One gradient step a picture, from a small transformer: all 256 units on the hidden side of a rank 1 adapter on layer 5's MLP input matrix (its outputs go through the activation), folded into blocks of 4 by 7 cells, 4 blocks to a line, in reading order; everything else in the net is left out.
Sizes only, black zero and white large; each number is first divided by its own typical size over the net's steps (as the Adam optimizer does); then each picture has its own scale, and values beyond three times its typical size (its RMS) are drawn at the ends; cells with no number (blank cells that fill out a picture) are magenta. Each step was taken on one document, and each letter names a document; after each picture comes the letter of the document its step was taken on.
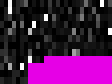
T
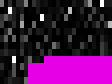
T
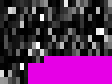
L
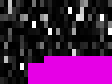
T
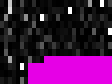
T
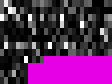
L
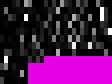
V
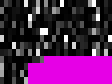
L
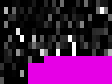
V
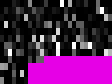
V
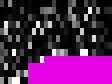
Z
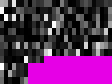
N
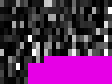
L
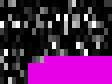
Z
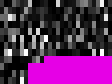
V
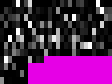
V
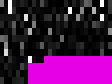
T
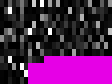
T
